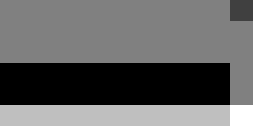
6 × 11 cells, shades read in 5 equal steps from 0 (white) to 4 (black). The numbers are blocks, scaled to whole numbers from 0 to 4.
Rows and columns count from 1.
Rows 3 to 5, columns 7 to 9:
2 2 2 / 4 4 4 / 4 4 4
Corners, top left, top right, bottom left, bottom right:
2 3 1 0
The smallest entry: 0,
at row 6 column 11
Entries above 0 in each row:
11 11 11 11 11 10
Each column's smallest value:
1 1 1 1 1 1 1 1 1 1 0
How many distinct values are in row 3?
1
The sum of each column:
15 15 15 15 15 15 15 15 15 15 11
